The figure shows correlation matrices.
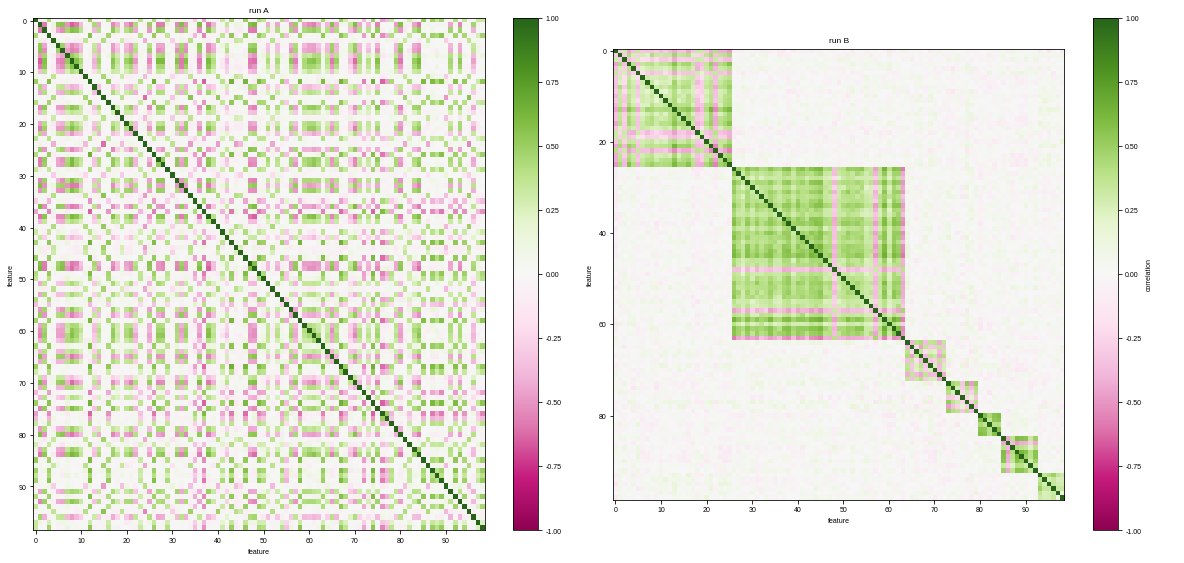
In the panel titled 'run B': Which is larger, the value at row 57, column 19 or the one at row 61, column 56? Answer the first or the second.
the second
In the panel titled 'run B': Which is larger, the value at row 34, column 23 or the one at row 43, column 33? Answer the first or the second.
the second
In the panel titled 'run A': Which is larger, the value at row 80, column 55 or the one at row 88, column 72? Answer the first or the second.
the first
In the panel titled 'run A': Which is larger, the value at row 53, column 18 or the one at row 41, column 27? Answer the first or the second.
the first
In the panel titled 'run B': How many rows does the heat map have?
99
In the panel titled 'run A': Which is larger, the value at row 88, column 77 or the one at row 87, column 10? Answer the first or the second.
the second
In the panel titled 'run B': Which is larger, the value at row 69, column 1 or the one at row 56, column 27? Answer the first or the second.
the second
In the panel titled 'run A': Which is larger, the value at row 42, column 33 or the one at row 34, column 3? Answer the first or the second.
the second
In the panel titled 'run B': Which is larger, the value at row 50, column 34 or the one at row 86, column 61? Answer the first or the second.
the first
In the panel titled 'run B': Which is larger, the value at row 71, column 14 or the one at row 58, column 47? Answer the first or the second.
the second
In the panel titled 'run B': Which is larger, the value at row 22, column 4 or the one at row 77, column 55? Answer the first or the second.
the second
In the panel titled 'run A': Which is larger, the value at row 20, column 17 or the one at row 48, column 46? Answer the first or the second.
the first
